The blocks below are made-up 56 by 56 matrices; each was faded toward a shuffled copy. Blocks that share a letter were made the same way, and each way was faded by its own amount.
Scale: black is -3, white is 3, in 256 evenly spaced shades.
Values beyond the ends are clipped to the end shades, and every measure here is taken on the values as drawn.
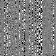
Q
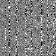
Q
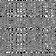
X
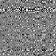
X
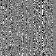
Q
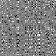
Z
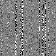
Q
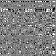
X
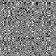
Z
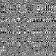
X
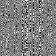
Q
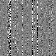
Q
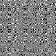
Z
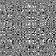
Z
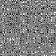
Z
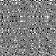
X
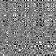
X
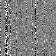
Q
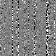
Q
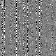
Q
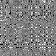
X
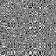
Z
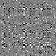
Z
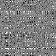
X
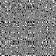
Z
